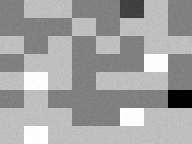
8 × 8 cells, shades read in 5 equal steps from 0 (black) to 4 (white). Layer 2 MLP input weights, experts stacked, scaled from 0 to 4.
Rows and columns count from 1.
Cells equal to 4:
4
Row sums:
18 19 21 20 23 15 23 25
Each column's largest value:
3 4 3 3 3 4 4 3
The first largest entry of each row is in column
2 4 1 7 2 2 6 2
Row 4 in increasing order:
2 2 2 2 2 3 3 4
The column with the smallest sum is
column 8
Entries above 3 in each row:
0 0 0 1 1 0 1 1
